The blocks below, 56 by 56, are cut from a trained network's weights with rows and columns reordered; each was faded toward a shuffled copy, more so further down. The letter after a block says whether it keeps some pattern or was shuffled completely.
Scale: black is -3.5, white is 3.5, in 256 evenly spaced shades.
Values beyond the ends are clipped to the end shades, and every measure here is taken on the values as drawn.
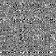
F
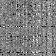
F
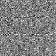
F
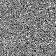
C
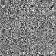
F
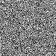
C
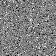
C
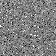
C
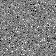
C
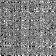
F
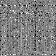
F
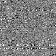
F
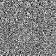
F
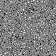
C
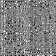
F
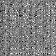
F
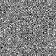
F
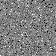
C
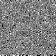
F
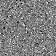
C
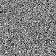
F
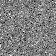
C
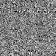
F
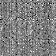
F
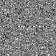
F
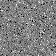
C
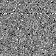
F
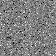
C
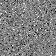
C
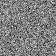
C
